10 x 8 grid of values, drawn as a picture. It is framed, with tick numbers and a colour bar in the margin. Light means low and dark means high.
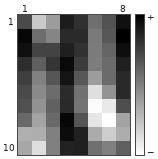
The bottom right is the ninth with the lowest average. The top middle is the calmest part. On average the colour sits 60% of the way up the scale. Stripes running up and down repeat 2 times from left to right.
